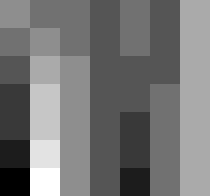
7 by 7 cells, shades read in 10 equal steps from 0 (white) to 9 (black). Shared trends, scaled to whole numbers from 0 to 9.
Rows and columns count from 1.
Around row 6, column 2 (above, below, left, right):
2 0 8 4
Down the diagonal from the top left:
4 4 4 6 7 5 3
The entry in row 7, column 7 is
3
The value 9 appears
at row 7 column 1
